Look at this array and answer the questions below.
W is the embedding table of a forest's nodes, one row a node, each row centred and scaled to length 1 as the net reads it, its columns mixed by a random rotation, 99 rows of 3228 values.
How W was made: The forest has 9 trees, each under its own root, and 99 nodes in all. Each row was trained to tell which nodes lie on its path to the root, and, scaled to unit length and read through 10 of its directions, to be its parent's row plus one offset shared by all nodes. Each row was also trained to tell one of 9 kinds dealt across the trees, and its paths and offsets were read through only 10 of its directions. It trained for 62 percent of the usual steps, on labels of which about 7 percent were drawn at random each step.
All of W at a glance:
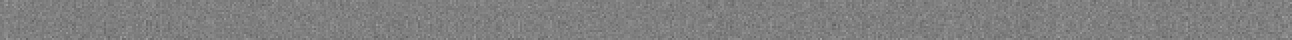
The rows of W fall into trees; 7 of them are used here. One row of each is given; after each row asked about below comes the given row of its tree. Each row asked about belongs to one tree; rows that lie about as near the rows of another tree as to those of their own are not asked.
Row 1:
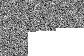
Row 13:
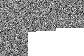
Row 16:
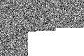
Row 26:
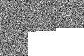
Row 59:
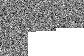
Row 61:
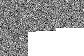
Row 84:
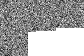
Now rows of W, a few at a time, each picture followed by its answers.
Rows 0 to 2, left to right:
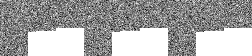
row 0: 84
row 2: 84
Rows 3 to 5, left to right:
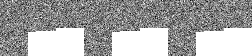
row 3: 61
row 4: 61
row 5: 61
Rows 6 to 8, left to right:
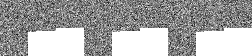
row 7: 13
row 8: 84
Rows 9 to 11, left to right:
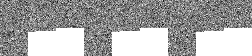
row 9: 26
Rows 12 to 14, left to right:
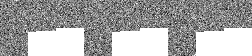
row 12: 61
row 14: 1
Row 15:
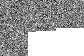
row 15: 59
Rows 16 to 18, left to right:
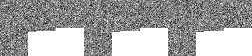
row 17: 1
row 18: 1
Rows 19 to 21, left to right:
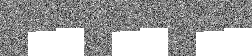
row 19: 13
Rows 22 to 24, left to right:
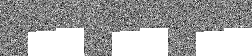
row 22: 16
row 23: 13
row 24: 16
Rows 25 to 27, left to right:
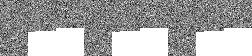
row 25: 13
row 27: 16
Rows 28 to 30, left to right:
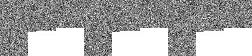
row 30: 61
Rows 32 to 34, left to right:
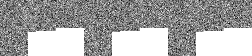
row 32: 59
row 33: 16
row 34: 16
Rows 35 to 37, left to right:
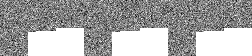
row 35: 59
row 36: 59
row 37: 26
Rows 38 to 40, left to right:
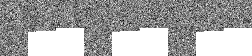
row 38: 84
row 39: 16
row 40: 16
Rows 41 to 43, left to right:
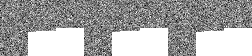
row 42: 16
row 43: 84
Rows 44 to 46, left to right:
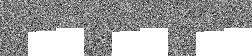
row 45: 13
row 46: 16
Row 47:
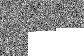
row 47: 84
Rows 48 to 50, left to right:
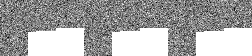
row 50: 61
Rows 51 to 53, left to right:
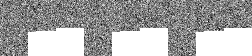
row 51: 84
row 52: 59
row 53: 1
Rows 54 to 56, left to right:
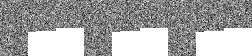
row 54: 61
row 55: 59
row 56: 1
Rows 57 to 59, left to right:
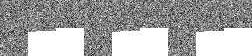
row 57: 61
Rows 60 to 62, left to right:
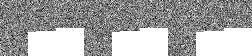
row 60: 61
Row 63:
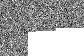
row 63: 16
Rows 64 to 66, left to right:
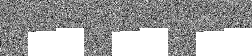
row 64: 59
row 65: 59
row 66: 26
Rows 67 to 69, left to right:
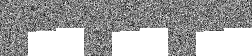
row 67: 84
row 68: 61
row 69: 26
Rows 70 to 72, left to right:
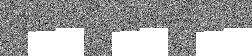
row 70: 16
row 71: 16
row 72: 1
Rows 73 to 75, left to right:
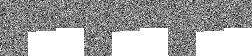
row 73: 59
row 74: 84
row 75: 61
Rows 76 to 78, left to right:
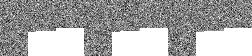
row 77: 61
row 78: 84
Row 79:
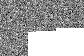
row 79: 13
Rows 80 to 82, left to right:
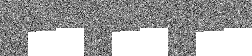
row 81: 16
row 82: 1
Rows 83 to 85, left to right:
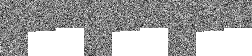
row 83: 16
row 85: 84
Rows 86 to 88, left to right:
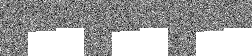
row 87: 61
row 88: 84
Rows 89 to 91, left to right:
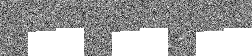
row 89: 61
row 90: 84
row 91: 84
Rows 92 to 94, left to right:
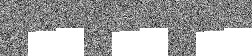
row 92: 13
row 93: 61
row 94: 84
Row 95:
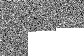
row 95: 84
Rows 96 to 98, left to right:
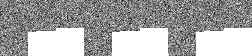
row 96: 59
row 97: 16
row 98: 26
